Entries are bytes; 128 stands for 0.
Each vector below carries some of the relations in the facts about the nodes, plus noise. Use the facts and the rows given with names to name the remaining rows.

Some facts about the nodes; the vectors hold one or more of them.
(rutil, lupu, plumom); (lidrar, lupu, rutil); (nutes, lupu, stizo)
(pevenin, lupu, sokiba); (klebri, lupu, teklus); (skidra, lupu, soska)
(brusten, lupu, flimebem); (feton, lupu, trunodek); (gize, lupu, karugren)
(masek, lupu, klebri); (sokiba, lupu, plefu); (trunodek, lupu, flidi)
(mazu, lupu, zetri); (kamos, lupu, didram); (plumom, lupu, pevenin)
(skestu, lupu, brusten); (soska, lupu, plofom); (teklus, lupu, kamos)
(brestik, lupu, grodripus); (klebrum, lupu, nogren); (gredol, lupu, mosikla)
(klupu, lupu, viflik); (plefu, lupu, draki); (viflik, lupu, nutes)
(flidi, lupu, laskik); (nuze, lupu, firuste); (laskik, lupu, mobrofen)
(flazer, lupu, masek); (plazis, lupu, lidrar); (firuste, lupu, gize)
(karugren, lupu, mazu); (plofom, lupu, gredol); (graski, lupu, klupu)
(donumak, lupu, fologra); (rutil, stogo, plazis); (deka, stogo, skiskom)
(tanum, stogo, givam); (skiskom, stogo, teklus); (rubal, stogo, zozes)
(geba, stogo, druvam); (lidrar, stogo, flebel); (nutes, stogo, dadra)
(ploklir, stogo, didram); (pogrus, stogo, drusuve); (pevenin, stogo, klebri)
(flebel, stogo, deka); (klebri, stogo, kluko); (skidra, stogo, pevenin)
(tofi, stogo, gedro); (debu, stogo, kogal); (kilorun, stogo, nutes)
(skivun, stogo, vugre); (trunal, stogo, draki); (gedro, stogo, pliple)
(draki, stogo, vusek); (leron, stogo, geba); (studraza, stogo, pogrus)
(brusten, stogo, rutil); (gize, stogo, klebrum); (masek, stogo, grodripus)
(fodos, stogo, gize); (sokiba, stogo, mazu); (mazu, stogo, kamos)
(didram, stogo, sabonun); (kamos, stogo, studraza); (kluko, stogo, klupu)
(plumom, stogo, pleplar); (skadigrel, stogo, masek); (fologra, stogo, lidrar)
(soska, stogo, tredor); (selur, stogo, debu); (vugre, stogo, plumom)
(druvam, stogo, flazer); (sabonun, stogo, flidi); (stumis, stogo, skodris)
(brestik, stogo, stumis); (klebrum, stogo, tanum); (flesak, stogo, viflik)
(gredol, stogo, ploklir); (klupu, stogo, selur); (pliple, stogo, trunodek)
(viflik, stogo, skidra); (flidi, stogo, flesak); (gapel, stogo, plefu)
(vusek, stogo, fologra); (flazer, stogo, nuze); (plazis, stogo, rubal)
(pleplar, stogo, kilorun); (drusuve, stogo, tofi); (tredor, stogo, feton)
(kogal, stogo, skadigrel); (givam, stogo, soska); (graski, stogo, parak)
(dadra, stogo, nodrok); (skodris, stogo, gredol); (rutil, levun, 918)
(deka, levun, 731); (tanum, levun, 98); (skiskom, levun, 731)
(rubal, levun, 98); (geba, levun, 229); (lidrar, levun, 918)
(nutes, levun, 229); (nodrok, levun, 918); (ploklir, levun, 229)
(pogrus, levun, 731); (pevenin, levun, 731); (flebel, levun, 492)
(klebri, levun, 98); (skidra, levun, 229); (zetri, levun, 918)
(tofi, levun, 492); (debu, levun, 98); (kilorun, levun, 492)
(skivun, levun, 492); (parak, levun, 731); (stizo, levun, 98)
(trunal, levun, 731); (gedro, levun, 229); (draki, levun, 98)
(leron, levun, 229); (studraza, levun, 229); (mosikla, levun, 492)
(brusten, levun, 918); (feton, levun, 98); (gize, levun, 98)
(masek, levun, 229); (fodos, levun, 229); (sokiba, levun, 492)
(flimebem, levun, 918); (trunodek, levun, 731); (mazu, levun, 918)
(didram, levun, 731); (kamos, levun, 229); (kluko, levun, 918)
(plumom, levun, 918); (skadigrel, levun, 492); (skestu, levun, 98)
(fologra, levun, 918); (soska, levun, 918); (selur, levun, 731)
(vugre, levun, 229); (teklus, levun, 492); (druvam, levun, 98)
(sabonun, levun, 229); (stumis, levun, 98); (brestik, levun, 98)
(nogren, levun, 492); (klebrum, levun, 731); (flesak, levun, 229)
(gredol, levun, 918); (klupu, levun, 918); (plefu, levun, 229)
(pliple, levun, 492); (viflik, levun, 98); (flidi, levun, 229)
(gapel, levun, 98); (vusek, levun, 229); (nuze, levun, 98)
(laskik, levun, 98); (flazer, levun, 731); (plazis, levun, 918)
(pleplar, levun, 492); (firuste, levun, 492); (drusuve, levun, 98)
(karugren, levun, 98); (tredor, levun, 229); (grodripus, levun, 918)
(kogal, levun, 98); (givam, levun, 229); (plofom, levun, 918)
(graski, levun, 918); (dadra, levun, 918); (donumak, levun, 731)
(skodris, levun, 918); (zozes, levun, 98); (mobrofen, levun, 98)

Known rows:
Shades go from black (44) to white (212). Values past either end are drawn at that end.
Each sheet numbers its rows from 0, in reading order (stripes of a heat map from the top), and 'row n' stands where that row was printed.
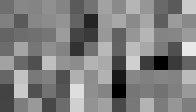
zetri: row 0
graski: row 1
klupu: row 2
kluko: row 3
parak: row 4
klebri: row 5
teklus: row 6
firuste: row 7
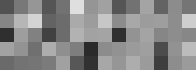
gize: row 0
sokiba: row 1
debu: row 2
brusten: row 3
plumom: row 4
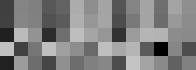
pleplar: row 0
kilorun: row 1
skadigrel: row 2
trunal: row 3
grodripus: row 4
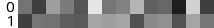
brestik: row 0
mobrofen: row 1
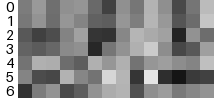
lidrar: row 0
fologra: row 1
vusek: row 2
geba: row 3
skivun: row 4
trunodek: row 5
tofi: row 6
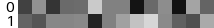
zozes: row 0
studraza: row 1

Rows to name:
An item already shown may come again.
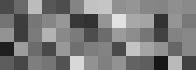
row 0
gapel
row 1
fodos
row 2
gredol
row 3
grodripus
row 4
stumis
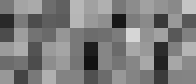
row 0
skivun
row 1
feton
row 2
masek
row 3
rutil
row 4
plazis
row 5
gredol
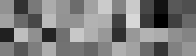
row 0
pogrus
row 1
parak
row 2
skadigrel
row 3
skodris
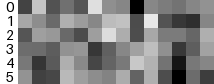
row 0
teklus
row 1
selur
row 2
drusuve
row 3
givam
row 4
ploklir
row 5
skiskom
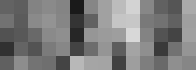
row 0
studraza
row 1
kamos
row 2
gedro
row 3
nodrok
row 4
laskik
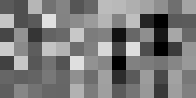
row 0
mazu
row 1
didram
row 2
zozes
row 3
pevenin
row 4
teklus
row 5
viflik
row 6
draki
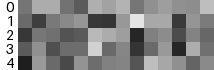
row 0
skivun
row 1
fodos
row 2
nuze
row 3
rubal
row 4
grodripus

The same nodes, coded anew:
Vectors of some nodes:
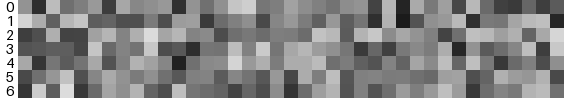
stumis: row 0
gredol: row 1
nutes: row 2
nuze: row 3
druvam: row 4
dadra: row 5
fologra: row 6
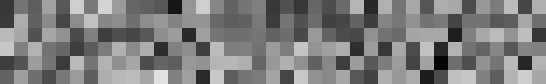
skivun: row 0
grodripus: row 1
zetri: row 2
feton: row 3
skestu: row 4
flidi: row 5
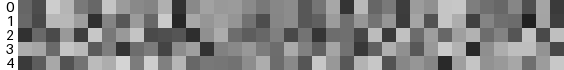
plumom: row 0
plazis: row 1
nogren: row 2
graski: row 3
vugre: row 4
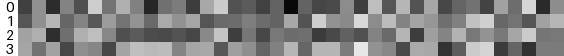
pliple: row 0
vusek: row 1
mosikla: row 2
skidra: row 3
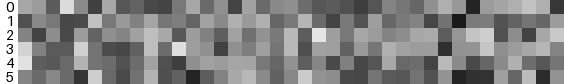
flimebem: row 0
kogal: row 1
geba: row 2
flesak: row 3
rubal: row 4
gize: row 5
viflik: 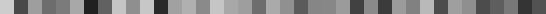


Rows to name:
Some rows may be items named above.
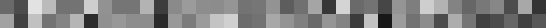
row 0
plumom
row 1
stumis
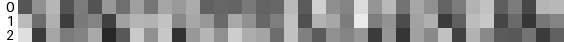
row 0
vusek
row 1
skidra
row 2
viflik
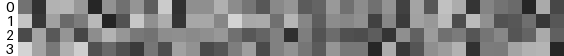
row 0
plazis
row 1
viflik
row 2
grodripus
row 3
gredol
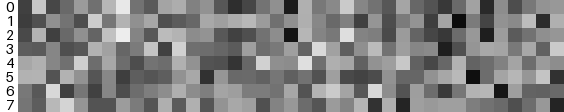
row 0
trunodek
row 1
skestu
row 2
trunodek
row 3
fodos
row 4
parak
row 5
zetri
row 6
plefu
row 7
skodris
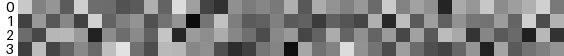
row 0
ploklir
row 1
firuste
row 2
plazis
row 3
trunodek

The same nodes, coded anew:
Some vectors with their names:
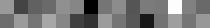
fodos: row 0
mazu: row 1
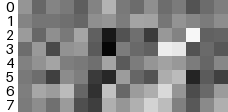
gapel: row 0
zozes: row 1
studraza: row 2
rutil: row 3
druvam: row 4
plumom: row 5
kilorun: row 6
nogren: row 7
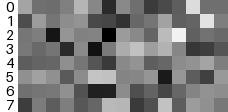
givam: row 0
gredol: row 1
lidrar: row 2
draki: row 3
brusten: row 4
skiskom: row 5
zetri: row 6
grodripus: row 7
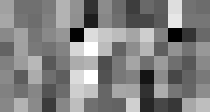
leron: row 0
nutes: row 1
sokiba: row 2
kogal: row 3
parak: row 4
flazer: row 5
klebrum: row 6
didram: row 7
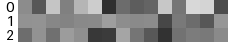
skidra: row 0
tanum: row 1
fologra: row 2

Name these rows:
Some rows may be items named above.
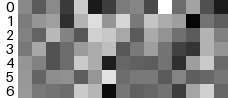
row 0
plefu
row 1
pevenin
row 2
klebri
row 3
stumis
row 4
ploklir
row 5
feton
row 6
sabonun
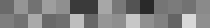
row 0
fologra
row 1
viflik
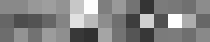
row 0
nuze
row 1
masek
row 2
fologra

